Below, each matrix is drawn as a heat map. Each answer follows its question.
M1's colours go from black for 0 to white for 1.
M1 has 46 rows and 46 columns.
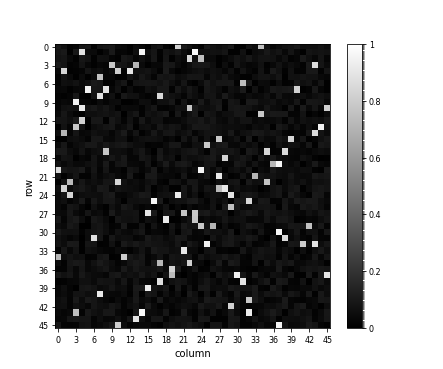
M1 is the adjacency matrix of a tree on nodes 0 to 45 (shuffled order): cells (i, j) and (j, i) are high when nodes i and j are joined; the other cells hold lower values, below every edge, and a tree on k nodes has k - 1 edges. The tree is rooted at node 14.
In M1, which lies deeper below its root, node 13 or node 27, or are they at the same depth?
the same depth
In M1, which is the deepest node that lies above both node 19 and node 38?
10
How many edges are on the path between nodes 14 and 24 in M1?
6
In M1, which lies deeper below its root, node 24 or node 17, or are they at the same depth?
the same depth
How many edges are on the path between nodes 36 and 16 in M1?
11
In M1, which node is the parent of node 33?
21
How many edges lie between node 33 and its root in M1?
5
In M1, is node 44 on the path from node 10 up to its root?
no
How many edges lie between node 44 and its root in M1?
4
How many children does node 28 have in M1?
1
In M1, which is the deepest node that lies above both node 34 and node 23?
1
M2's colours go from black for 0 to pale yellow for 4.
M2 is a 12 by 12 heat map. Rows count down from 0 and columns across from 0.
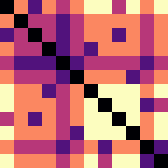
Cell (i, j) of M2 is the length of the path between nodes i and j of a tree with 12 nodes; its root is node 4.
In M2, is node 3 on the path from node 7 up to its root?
no
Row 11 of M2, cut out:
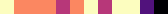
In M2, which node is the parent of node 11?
10
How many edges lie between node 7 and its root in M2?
2
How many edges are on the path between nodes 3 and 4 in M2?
1
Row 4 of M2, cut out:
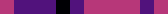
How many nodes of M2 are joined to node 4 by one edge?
5
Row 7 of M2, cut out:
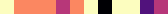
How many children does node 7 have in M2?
0
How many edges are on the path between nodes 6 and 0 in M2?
4
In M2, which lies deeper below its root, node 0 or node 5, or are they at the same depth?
node 0
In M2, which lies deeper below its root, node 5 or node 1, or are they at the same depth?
the same depth
